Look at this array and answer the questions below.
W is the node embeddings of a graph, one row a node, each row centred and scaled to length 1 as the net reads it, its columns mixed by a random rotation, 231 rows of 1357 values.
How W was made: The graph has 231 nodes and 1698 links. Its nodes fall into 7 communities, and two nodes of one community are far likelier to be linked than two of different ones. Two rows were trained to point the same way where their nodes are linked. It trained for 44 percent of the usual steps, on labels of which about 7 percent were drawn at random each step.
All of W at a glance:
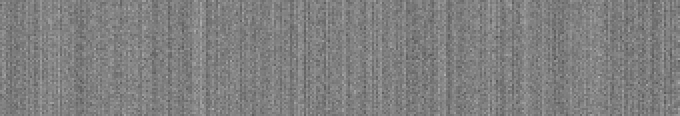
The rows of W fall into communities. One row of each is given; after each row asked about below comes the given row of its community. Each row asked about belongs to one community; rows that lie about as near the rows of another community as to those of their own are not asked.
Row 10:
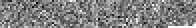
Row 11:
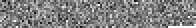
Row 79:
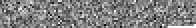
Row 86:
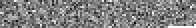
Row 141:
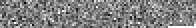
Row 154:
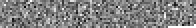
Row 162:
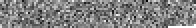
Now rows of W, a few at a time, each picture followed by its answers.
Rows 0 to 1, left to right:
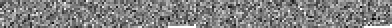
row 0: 10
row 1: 79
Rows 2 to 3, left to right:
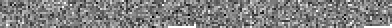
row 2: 10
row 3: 141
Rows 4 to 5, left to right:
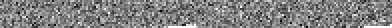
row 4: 86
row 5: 79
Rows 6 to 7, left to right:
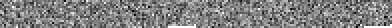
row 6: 162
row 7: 154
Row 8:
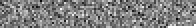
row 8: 79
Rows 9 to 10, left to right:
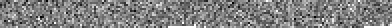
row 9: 86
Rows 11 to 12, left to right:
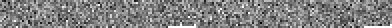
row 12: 86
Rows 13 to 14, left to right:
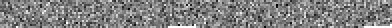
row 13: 11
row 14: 79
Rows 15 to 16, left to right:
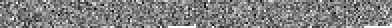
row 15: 11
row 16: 11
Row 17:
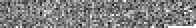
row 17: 11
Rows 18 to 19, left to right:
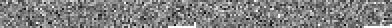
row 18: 10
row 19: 79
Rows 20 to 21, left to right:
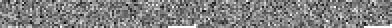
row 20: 162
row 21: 79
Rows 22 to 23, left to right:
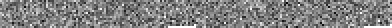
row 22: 154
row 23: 141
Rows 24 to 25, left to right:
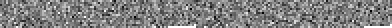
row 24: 11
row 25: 141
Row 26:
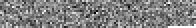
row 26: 162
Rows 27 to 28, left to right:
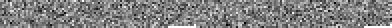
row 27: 162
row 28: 10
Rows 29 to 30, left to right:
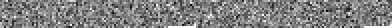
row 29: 86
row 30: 86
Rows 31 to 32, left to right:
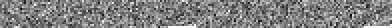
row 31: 11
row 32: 79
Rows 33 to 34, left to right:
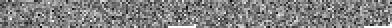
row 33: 141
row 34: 141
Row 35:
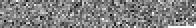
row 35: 86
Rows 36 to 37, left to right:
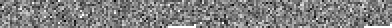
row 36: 79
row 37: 10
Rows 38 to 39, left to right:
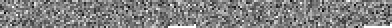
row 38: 162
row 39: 79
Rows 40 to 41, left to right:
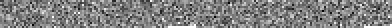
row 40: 11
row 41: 162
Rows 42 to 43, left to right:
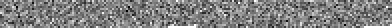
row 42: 162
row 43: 86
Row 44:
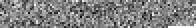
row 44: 162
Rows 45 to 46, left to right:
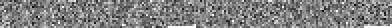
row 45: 79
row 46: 162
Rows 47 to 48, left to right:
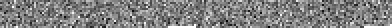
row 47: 162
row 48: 162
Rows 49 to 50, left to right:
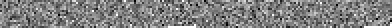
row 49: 11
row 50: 10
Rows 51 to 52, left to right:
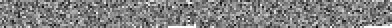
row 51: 162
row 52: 86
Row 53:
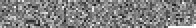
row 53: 79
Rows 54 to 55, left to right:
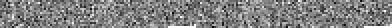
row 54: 11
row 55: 141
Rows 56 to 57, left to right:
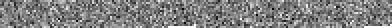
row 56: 141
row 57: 141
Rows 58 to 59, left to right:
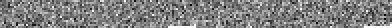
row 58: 11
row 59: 10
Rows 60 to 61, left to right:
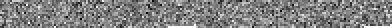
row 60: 86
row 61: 154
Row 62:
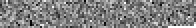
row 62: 10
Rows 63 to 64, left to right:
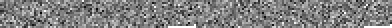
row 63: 11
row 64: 154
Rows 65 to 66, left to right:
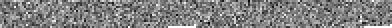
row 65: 86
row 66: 86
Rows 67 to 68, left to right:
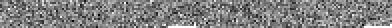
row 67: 10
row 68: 79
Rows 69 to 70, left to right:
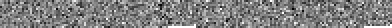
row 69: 162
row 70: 154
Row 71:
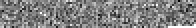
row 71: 10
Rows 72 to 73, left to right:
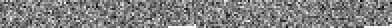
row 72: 154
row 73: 141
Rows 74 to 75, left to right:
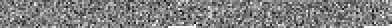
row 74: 154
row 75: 162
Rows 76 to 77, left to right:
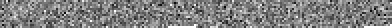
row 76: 162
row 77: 11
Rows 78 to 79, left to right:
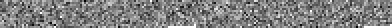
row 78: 10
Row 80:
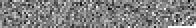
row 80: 86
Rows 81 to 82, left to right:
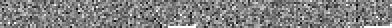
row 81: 79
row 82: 86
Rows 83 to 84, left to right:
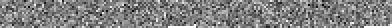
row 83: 154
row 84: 162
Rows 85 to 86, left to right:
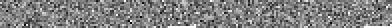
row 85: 11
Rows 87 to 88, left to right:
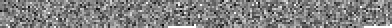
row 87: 11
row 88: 154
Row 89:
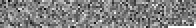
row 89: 141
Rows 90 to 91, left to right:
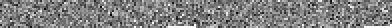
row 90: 10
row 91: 11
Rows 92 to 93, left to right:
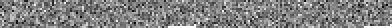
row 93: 141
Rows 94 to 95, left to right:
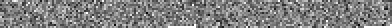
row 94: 86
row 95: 11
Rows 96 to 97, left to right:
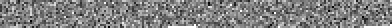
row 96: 162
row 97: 154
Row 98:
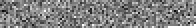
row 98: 11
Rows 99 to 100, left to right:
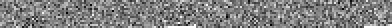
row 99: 11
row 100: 79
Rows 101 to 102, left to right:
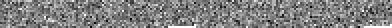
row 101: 141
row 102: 10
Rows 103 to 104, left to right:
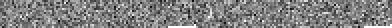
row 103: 154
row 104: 11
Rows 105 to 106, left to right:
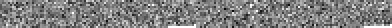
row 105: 162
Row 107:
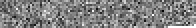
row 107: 11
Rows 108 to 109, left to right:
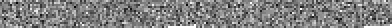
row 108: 162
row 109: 162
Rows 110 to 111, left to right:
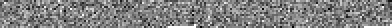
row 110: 79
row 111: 11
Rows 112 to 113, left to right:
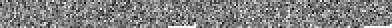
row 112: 10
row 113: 11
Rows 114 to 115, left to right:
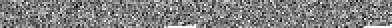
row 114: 86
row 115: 79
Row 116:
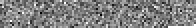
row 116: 154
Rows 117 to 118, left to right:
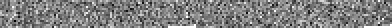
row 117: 162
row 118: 86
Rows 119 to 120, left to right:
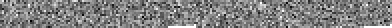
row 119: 162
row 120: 141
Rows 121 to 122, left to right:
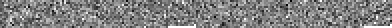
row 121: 154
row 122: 11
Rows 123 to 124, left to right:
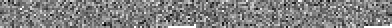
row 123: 10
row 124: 141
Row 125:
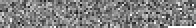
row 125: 154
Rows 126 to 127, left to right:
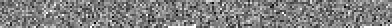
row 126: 79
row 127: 86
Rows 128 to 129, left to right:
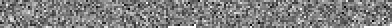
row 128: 154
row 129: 86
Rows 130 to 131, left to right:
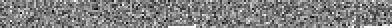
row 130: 154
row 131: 162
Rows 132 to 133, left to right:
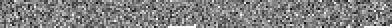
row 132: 86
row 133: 11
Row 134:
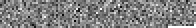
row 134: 10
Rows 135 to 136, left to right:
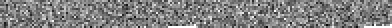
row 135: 141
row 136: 79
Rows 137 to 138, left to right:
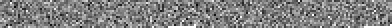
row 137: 141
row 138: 86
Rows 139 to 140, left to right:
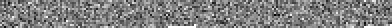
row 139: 11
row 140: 162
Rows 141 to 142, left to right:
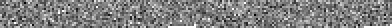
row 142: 11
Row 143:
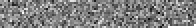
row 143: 154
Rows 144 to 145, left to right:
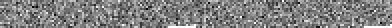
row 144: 79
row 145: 86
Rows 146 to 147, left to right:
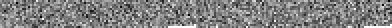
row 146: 162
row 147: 11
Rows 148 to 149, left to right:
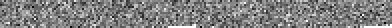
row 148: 79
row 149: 11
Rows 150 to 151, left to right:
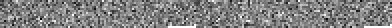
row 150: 86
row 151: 141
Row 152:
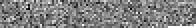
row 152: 86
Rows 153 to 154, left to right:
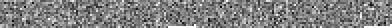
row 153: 154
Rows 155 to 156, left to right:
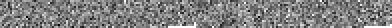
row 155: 11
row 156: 11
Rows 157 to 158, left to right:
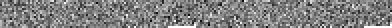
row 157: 10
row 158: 86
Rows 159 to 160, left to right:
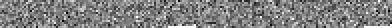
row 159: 154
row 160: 154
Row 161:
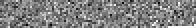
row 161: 141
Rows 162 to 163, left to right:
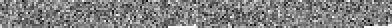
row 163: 141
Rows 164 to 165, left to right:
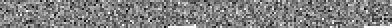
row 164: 79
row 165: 10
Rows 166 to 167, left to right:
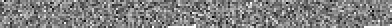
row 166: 79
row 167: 162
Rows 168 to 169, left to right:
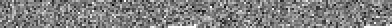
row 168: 11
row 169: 11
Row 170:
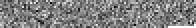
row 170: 10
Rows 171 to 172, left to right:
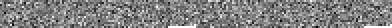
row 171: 86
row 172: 86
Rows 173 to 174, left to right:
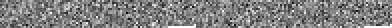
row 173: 141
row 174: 141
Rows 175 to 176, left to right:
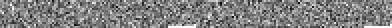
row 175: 162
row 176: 86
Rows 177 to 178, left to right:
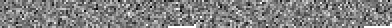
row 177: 154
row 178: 10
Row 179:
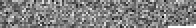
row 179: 86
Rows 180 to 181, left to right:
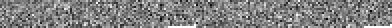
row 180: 141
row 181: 141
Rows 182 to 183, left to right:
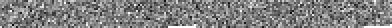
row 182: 154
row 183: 162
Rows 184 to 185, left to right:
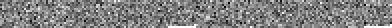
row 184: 86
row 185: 162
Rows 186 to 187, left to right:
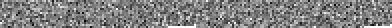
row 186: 86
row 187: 154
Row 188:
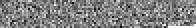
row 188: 79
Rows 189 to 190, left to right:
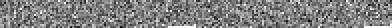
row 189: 10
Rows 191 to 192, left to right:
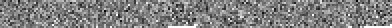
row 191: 10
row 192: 11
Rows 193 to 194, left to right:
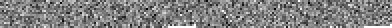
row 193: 79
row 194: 141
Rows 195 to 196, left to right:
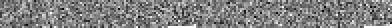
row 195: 141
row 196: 162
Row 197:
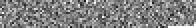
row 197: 10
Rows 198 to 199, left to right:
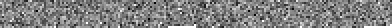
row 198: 154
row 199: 11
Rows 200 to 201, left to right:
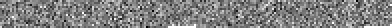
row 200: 79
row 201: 162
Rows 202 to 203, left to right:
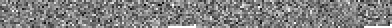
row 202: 162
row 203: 79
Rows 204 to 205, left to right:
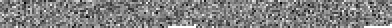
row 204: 162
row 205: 162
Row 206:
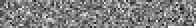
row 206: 141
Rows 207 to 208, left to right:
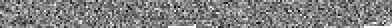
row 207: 162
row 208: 11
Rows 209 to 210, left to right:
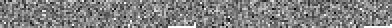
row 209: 10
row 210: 141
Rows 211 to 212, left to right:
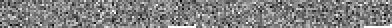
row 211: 141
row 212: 162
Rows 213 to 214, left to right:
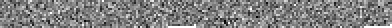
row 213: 141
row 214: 154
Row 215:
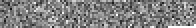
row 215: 11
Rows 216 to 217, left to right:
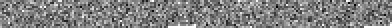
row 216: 79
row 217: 10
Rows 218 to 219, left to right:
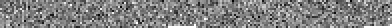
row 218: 10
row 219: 141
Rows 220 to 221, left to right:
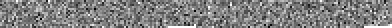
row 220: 86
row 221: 162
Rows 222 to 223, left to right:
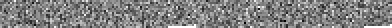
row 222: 162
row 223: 141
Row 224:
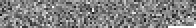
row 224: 11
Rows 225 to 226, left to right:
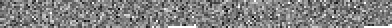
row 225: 141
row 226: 141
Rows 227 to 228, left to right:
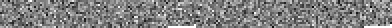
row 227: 154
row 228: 162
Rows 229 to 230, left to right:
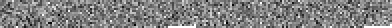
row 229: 11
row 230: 10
